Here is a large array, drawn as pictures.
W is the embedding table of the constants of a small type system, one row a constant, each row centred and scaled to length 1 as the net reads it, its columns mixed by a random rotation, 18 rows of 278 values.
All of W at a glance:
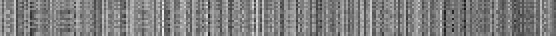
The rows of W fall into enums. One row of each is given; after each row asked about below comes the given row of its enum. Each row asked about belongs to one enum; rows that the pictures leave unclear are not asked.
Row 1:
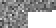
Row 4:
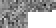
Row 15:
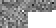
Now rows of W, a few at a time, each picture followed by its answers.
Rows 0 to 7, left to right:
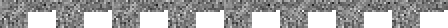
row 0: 4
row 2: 4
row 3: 1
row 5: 15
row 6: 15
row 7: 1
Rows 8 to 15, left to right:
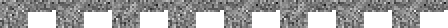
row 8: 1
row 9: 15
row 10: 4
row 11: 1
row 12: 15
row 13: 4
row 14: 15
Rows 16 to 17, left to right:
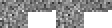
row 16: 1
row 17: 1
